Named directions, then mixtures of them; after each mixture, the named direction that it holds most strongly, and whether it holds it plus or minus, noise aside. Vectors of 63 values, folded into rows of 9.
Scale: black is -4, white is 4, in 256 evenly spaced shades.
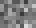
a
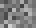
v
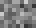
a, minus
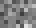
a, plus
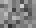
v, minus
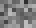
a, plus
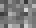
a, plus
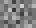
v, minus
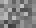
v, minus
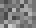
v, plus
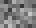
v, plus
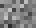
v, minus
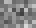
a, plus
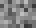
a, minus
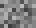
v, minus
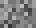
v, minus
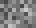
v, plus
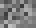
v, plus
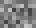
v, minus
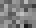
a, minus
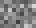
a, plus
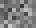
v, plus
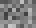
v, plus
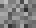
v, minus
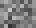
v, minus
